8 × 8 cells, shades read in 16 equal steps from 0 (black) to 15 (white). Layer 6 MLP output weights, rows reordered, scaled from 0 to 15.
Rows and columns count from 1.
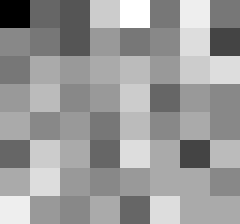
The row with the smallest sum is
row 2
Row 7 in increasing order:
8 8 9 9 10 10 10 13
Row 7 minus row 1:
10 7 4 -4 -6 3 -4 1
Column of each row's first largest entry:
5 7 8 5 5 5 2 1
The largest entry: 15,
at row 1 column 5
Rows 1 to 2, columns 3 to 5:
5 12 15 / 5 9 7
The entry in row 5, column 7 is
10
